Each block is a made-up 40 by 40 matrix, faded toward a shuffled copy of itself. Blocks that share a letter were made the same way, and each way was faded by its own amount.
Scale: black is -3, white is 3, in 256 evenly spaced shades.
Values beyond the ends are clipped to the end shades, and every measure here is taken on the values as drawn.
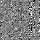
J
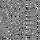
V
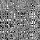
V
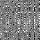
V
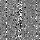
J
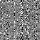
J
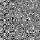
V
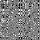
V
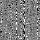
J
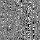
J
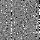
J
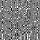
V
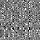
V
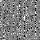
J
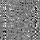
V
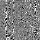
J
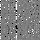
V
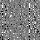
V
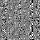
J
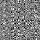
V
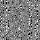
J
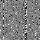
J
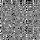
V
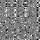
V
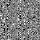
J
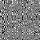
V
